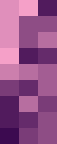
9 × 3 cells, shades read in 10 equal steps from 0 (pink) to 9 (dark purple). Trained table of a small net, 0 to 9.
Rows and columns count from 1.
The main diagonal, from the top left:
1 5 3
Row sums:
9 11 9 15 9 17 17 20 20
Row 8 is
8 7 5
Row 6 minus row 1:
5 7 -4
